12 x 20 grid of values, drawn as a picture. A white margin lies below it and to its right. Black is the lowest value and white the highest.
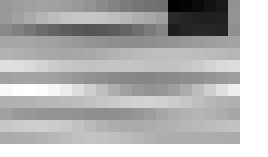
Calmest part: bottom right. Ninth with the lowest average: top right. Grain: streaks across. Histogram: skewed, a long tail of low values. Odd patch: lower, in the top right. Ninth with the highest average: middle left.
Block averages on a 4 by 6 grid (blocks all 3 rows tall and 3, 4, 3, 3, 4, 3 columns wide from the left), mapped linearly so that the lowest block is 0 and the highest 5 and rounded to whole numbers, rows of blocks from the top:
3 3 3 3 0 1 / 5 4 4 4 4 5 / 5 5 4 4 4 5 / 4 4 4 4 4 4
